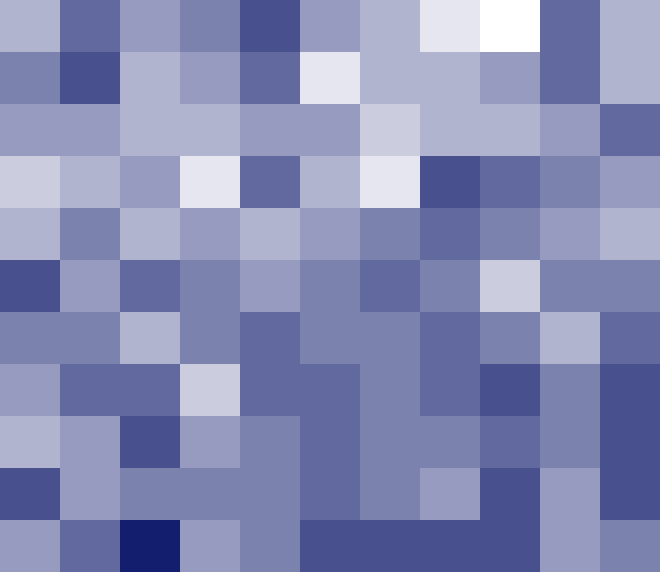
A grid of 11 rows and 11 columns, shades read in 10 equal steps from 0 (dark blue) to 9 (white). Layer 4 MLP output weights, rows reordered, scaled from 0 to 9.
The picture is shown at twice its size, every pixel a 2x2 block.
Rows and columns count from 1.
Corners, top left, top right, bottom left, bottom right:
6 6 5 4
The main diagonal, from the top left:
6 2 6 8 6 4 4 3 3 5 4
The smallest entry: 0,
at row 11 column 3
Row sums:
57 54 59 57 54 45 45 39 42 40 34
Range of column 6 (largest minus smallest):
6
